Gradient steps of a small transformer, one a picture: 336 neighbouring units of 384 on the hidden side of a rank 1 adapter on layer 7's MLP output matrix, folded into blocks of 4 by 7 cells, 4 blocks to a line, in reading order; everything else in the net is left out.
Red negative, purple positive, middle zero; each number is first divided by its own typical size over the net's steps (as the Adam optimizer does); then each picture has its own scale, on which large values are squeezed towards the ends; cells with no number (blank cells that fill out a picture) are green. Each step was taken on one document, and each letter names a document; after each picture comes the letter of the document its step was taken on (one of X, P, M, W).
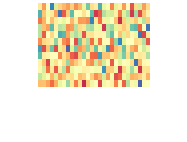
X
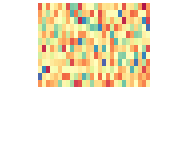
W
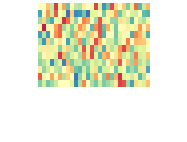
W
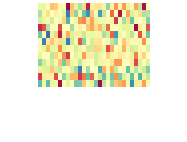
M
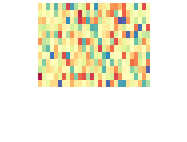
M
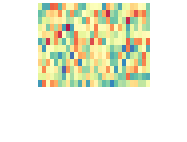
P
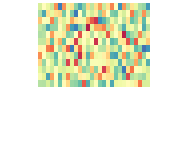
P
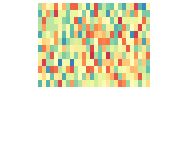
X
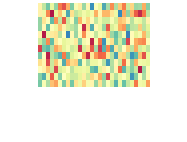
X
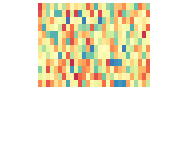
W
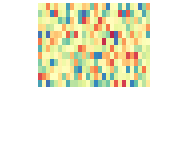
X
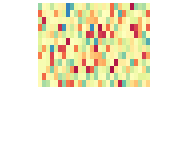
W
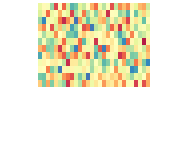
X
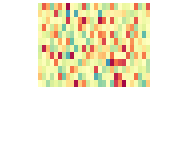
W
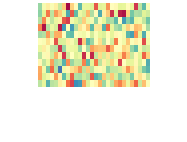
M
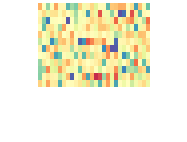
M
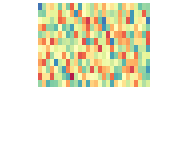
P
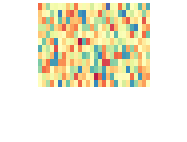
X
